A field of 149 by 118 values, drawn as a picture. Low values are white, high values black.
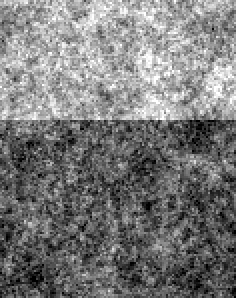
Average level on the scale: 50%. Grain: blotchy. Seam: horizontal, 40% of the way down, the bottom part higher. Ninth with the lowest average: top middle.
